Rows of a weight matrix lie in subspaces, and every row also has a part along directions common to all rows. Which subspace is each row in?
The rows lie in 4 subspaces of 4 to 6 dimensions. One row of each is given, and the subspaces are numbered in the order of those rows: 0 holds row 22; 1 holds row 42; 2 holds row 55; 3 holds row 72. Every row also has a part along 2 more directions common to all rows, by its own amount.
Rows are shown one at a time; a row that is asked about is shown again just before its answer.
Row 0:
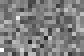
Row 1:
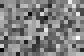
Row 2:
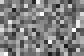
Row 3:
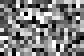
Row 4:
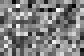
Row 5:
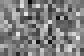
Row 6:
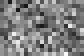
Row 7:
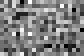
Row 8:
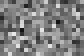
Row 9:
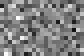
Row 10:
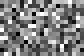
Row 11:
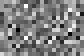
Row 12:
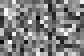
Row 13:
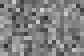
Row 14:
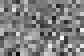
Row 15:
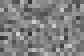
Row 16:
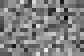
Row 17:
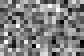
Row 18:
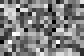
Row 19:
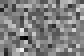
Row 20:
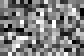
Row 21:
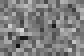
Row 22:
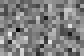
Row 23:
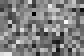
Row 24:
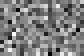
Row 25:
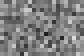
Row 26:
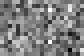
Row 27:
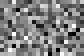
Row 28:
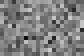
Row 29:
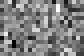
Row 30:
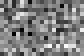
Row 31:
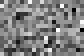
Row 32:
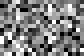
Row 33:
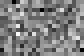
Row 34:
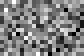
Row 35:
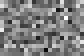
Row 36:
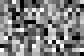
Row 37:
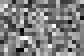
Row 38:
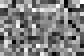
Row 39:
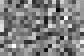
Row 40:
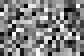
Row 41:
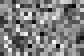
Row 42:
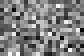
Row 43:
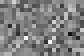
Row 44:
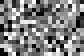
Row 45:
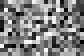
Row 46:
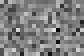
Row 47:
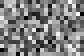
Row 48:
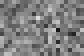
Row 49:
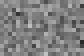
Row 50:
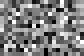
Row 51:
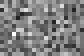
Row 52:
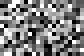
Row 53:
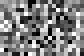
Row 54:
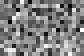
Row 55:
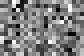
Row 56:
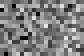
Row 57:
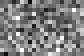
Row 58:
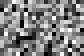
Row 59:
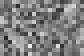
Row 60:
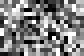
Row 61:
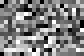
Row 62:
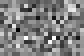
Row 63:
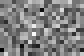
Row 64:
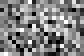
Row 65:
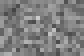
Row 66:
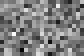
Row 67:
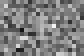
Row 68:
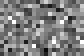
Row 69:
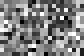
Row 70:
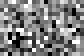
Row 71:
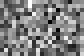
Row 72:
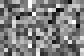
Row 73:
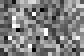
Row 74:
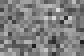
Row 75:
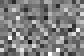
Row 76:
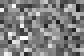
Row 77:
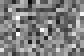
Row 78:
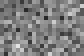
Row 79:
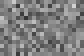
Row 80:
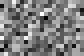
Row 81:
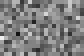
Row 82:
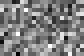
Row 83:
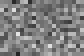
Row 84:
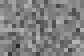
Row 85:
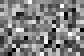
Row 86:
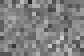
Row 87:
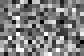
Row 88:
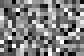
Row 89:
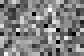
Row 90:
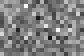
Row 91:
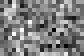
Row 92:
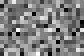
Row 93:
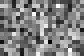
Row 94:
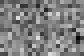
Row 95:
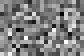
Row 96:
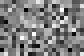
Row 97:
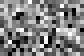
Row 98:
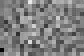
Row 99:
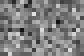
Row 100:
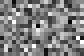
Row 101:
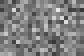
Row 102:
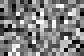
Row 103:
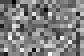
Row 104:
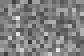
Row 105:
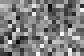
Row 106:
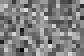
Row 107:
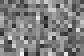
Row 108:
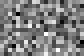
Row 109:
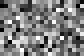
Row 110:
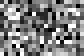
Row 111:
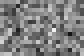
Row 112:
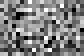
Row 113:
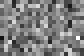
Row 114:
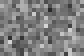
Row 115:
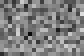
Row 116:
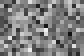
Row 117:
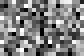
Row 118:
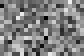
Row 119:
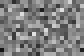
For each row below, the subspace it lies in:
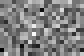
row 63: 3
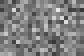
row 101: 2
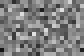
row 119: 3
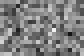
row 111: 0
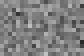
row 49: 2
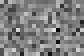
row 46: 0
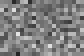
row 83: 1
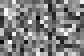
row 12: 0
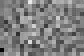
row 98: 3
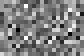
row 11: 0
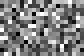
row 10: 3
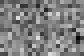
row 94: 3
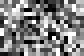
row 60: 0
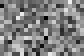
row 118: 3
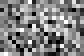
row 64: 2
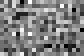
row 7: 0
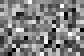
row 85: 0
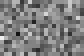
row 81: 3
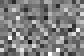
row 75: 0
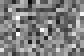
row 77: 3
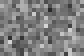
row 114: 0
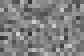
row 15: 3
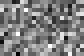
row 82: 1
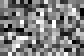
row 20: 1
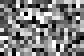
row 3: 3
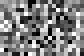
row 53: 3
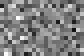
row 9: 1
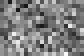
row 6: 0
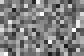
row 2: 3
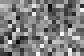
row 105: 2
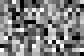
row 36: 3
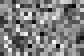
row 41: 3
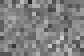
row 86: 2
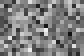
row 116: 3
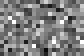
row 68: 2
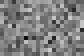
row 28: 0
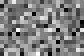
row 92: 0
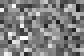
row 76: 1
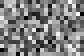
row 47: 3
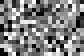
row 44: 3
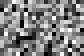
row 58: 1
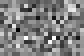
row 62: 0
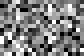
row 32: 1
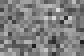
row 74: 2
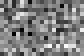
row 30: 0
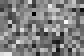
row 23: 2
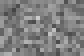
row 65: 0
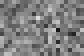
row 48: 0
